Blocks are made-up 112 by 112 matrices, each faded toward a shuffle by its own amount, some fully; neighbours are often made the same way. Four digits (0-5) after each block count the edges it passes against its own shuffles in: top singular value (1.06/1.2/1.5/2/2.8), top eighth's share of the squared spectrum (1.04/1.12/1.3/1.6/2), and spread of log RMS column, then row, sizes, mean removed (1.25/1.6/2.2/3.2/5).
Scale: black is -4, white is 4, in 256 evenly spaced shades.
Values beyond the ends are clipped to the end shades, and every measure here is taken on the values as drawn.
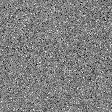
0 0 0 0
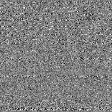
1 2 0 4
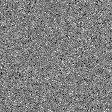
0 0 0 0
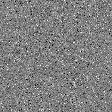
3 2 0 0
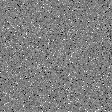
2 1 0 0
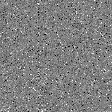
3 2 1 0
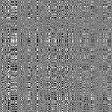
5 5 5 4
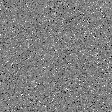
1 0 0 0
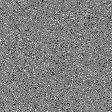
3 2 1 0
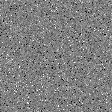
1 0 0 0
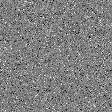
2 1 0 0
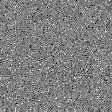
3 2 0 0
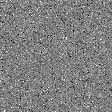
2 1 0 0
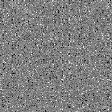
4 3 2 1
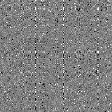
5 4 3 2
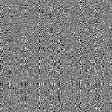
5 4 3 3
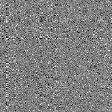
4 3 2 2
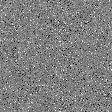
0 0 0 0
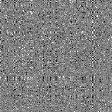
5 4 3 2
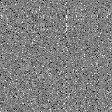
4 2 2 1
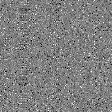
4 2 1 1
